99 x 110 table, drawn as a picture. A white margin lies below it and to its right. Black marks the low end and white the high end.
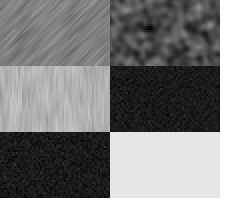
It is made of 3 by 2 panels. Panel 1,1: middling, slanting up to the right, faint in contrast. Panel 1,2: low, blotchy. Panel 2,1: high, streaked downward, faint in contrast. Panel 2,2: very low, fine-grained, faint in contrast. Panel 3,1: very low, fine-grained, faint in contrast. Panel 3,2: very high, flat.
